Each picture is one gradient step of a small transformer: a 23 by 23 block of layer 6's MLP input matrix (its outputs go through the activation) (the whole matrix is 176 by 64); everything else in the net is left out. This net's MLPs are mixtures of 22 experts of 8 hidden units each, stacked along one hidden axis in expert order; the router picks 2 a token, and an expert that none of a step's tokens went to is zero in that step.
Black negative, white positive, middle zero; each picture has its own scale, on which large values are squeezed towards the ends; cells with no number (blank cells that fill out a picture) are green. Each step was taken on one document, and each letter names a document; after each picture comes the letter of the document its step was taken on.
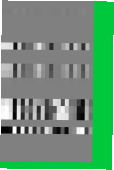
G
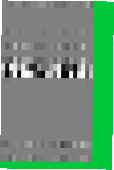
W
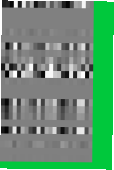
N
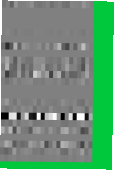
W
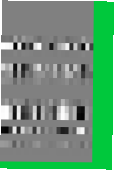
G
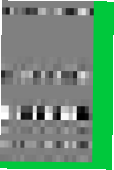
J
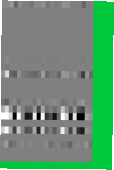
W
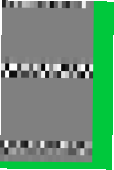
N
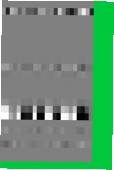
J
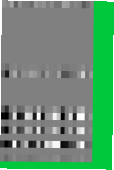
W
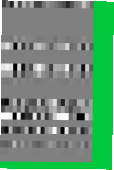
G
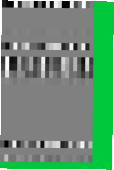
N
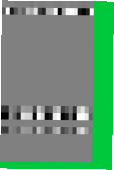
J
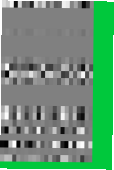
W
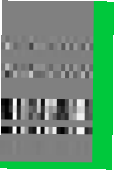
G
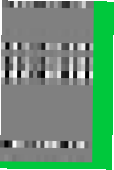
N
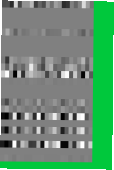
W
